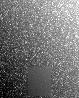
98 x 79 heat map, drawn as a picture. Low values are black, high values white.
In the bottom middle lies a patch that is calmer than the rest. The ninth with the lowest average is the bottom left. The ninth with the highest average is the top right. The field climbs toward the top right. The halves do not mirror each other. No single row or column stands out from its neighbours.
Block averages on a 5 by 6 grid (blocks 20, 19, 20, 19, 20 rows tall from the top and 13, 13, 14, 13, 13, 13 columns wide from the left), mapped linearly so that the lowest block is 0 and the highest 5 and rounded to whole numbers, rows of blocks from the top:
2 3 3 4 5 5
2 2 3 3 4 4
1 2 2 3 3 4
1 1 2 2 3 3
0 1 1 2 2 3
